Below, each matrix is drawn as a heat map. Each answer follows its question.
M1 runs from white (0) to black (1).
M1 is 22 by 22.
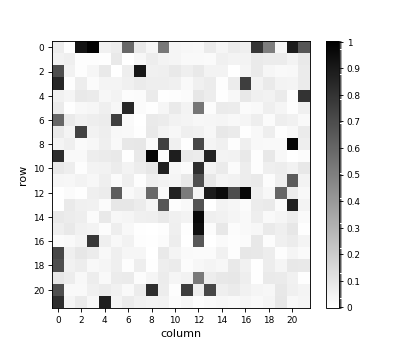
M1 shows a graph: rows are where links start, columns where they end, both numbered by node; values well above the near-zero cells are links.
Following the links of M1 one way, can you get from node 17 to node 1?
no
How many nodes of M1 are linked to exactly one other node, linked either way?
7
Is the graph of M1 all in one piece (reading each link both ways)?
no
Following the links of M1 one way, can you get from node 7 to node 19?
yes
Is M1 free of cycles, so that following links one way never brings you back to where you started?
no
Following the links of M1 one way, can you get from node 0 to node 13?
yes
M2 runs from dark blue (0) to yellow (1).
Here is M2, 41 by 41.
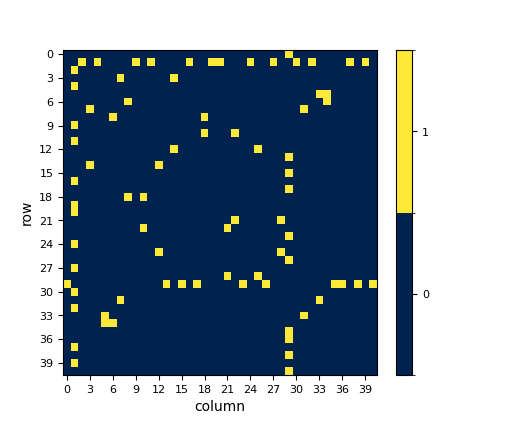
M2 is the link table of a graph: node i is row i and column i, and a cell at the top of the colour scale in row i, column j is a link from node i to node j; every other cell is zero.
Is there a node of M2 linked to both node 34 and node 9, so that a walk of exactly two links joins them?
no
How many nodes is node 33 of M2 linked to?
2
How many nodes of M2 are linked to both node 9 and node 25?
0
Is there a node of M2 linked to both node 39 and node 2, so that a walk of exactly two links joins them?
yes
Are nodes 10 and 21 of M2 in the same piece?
yes
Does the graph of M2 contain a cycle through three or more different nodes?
yes
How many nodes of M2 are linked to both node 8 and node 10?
1
